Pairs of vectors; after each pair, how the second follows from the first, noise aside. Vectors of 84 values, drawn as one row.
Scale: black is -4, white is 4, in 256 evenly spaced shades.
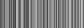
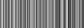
reversed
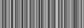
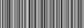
reversed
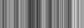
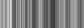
reversed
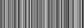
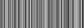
copied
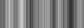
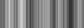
copied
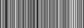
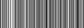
reversed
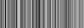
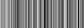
reversed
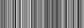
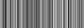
reversed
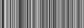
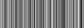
reversed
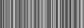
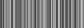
copied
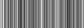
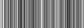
copied
